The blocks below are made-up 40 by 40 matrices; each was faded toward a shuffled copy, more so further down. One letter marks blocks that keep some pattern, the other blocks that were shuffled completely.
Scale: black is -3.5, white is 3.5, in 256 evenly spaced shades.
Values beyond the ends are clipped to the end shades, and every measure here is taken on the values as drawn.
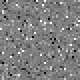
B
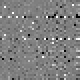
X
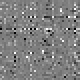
X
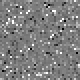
B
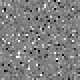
B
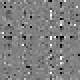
X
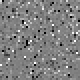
B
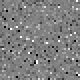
B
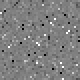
B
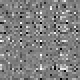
X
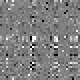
X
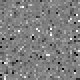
B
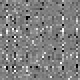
X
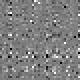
X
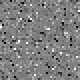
B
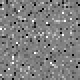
B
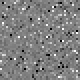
B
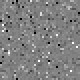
B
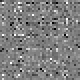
X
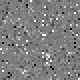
B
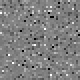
B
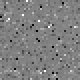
B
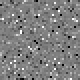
B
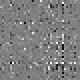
X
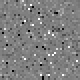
B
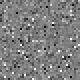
B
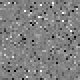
B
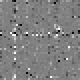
X
